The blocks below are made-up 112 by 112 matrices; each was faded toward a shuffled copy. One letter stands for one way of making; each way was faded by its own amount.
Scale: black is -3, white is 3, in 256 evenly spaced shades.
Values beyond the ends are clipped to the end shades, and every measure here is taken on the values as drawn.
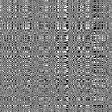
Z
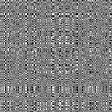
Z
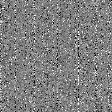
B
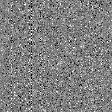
B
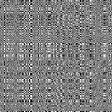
Z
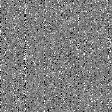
B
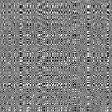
Z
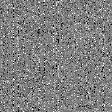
B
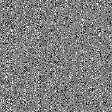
B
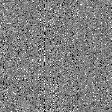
B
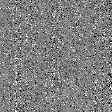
B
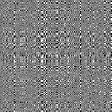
Z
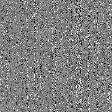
B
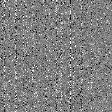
B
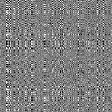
Z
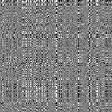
Z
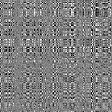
Z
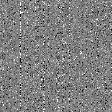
B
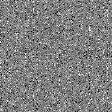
B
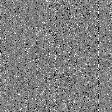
B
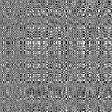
Z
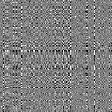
Z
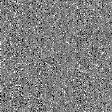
B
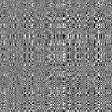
Z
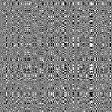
Z
